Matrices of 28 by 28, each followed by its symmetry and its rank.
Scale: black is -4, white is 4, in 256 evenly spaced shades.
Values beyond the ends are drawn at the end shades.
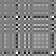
symmetric, rank one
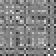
symmetric, rank three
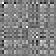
symmetric, rank three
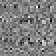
neither, rank five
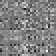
neither, rank five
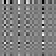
neither, rank one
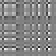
symmetric, rank one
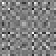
symmetric, rank three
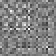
symmetric, rank three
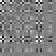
symmetric, rank two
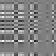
neither, rank one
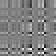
neither, rank one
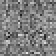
neither, rank five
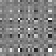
symmetric, rank two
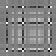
symmetric, rank one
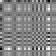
symmetric, rank one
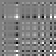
symmetric, rank one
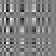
neither, rank one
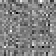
neither, rank five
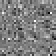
neither, rank five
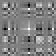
symmetric, rank two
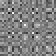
symmetric, rank three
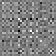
symmetric, rank three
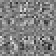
neither, rank five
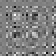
symmetric, rank two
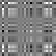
symmetric, rank one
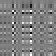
neither, rank one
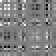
symmetric, rank two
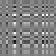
neither, rank one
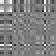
symmetric, rank two
